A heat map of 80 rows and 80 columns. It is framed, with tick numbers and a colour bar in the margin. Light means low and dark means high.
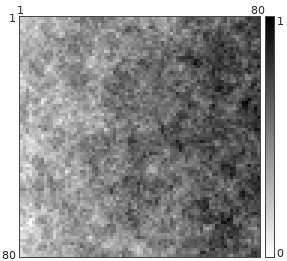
No row or column stands out. There are no regular stripes. The field is mottled with small blotches. Values rise toward the right.
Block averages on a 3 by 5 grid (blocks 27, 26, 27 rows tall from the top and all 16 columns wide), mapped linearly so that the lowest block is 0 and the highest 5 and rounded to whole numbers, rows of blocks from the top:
0 2 3 4 5 / 0 2 3 4 5 / 0 1 3 3 5
